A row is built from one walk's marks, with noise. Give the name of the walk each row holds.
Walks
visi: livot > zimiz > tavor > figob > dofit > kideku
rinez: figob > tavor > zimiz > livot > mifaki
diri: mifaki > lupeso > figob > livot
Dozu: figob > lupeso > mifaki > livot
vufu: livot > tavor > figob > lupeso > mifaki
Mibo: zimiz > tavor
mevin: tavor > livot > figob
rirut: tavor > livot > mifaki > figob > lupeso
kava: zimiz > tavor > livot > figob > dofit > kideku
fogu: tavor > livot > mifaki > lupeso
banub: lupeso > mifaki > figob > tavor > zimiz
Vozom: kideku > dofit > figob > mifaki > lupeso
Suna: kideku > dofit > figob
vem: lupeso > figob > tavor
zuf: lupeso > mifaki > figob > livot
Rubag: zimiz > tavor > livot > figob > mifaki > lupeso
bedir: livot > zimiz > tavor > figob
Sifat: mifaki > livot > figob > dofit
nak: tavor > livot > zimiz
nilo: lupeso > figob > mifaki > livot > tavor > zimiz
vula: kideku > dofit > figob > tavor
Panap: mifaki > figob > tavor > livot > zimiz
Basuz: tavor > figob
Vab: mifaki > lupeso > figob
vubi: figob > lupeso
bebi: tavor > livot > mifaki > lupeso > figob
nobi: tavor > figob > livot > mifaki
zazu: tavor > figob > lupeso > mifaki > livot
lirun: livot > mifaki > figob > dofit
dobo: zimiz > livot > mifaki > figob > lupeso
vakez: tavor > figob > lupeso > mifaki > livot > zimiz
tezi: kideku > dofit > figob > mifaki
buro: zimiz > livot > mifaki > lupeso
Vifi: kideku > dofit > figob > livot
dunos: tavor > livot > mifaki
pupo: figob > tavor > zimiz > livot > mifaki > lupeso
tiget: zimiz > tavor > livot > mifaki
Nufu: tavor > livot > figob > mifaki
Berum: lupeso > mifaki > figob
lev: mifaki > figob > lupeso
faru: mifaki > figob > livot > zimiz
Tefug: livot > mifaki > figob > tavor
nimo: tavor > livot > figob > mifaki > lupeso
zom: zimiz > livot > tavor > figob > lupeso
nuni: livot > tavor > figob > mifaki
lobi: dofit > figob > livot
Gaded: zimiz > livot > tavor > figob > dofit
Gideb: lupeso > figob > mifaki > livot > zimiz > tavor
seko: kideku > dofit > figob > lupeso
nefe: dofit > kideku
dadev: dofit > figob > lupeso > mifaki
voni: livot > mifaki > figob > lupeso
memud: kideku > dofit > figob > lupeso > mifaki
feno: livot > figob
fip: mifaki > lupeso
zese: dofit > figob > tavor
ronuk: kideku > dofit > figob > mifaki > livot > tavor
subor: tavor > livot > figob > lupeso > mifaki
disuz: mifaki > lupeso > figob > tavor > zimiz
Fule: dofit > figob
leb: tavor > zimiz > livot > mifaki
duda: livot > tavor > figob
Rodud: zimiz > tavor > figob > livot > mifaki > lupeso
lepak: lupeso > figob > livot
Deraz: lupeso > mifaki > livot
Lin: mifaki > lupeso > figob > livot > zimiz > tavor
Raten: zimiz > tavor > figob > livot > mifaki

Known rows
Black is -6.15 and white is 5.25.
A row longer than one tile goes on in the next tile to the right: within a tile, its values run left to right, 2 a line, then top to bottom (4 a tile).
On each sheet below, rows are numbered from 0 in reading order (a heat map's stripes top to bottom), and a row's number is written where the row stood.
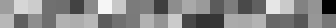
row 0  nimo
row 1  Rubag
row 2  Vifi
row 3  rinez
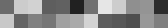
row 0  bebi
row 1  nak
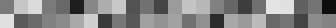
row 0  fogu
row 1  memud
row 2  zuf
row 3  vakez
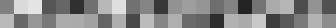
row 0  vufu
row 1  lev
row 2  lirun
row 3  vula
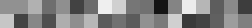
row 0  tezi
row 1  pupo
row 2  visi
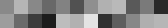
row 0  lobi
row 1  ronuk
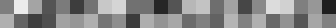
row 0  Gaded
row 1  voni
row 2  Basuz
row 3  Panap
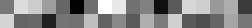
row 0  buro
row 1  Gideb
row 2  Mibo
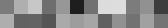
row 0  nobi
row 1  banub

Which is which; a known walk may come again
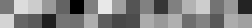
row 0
buro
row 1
Gaded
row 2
Tefug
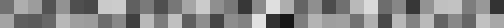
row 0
zese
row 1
vubi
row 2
fip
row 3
kava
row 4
lev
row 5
Nufu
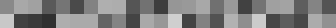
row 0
Vifi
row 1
dadev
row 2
tezi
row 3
Suna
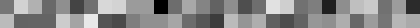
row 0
mevin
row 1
tiget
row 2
Fule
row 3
Rodud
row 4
nuni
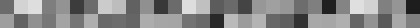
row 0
banub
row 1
duda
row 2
lepak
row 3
lirun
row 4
Panap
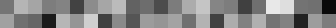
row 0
feno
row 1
Vozom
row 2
Berum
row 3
dobo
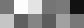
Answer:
Gideb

